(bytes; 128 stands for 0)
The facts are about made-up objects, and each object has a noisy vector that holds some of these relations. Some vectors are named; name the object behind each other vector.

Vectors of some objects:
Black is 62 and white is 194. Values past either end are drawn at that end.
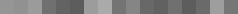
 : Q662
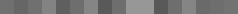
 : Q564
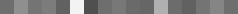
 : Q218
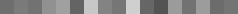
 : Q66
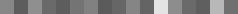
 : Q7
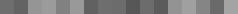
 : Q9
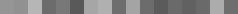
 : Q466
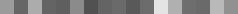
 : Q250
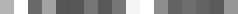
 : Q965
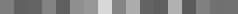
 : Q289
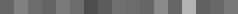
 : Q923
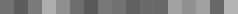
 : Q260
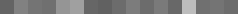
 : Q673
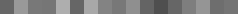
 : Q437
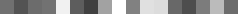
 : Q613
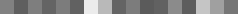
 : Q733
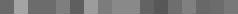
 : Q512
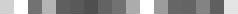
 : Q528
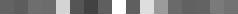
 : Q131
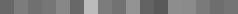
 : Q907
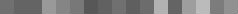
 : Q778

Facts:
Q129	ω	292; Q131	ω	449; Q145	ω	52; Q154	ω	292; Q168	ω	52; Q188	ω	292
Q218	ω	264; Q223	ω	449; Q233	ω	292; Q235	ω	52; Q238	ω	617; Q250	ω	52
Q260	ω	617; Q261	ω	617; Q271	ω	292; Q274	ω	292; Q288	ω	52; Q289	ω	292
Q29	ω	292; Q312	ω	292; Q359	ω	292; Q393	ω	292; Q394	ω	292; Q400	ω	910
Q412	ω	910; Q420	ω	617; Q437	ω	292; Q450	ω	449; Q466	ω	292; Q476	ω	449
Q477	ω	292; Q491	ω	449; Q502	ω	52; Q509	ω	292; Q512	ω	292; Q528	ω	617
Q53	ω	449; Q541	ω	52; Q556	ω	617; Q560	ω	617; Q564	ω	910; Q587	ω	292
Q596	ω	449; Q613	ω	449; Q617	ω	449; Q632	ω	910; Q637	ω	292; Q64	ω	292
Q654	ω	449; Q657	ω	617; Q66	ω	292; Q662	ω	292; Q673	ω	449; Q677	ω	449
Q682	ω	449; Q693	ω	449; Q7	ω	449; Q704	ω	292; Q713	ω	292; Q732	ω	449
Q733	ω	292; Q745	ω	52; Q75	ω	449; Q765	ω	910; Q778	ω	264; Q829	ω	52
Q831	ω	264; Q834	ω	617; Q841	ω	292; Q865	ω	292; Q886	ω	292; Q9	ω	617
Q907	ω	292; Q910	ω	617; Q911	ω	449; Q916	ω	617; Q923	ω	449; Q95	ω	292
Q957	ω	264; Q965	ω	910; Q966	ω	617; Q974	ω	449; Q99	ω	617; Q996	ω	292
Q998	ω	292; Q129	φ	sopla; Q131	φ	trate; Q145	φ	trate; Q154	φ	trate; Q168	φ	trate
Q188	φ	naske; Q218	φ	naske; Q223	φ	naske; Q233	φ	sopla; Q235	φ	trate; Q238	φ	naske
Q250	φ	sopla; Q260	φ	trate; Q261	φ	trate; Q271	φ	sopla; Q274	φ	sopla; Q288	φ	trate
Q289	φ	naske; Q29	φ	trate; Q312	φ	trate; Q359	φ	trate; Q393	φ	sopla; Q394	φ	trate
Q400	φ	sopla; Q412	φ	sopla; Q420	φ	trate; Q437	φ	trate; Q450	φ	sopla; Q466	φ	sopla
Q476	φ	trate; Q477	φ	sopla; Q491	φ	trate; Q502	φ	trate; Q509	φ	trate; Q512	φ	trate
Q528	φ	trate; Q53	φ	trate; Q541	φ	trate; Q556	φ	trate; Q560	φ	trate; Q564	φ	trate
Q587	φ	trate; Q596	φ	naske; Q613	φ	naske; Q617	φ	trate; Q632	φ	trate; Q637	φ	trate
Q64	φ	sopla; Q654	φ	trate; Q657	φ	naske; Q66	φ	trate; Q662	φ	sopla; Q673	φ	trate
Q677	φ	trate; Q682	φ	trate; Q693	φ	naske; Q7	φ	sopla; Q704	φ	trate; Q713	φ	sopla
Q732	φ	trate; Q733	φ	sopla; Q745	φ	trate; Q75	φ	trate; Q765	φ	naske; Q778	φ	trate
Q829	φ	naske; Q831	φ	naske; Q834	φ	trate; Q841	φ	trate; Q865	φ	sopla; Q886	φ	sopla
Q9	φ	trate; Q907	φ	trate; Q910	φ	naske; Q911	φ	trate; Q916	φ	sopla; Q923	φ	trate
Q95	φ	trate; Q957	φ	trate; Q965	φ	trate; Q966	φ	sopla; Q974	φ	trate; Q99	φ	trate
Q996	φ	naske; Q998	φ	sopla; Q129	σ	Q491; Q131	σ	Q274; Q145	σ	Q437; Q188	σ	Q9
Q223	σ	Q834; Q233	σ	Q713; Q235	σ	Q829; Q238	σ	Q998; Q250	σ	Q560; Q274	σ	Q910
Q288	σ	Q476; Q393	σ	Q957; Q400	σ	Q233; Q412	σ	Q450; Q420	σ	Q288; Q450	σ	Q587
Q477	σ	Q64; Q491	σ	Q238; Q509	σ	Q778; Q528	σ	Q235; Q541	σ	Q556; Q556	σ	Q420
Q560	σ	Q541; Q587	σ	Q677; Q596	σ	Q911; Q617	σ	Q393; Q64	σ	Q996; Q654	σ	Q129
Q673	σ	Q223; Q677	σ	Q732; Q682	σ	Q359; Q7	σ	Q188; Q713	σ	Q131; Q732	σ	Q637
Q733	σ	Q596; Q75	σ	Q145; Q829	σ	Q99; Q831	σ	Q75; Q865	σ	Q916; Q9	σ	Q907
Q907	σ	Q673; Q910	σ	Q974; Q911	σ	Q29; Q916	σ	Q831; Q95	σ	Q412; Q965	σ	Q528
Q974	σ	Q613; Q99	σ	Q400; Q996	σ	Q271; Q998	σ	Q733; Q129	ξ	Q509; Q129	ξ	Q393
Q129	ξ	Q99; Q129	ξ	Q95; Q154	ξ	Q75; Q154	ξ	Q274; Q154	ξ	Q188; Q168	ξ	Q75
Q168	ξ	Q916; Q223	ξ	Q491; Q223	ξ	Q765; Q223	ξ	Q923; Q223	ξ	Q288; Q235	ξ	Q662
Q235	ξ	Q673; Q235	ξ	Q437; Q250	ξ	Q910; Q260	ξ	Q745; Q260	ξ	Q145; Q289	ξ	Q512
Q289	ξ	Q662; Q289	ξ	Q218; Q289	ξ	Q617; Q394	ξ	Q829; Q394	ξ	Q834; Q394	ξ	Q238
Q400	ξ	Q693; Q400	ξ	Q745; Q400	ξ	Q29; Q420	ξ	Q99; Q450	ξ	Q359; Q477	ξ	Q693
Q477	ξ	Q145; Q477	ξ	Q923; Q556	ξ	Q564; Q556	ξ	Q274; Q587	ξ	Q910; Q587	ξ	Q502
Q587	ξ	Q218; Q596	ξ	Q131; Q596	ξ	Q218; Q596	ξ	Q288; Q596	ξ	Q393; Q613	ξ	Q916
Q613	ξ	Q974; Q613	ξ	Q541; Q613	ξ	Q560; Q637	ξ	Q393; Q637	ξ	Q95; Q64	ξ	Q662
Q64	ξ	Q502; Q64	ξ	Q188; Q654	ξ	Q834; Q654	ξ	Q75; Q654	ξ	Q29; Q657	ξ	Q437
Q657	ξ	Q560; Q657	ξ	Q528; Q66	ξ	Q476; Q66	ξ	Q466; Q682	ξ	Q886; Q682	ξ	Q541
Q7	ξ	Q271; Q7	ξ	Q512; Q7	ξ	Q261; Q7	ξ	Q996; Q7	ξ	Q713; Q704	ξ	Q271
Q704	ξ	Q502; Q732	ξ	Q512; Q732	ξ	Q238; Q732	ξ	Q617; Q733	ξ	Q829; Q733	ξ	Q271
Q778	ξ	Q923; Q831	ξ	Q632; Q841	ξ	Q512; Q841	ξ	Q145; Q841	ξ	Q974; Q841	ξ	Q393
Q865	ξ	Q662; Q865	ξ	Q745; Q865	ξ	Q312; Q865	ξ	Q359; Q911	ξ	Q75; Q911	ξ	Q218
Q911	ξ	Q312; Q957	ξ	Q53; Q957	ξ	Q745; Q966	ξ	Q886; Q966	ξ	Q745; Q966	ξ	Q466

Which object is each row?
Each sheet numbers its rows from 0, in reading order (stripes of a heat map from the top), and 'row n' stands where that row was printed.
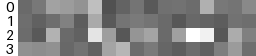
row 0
Q541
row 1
Q765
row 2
Q654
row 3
Q271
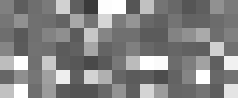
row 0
Q910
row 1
Q996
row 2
Q637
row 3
Q412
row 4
Q235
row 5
Q29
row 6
Q99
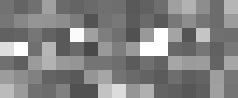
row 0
Q420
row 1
Q261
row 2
Q831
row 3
Q829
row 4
Q556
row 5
Q393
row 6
Q713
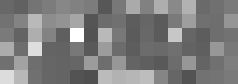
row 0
Q682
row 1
Q560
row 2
Q238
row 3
Q916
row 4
Q509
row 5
Q233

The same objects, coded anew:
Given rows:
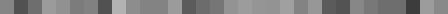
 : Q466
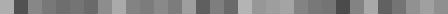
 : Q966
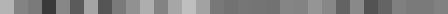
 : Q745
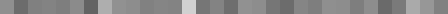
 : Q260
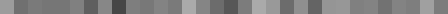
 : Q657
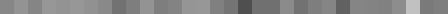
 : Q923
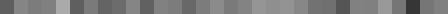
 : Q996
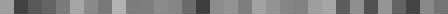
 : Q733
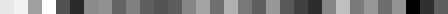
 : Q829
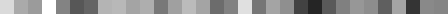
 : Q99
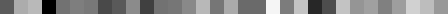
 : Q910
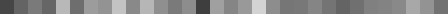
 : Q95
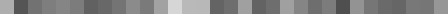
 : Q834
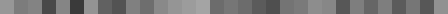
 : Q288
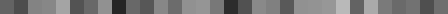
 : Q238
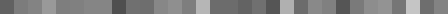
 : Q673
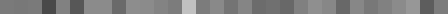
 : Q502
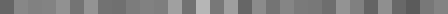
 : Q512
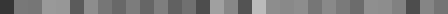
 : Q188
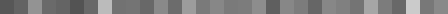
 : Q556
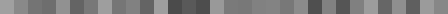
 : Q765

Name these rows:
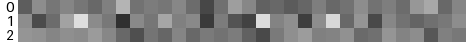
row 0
Q564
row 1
Q129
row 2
Q693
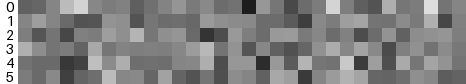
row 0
Q491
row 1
Q168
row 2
Q412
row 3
Q957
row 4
Q911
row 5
Q250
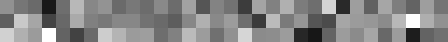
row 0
Q596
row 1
Q131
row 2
Q528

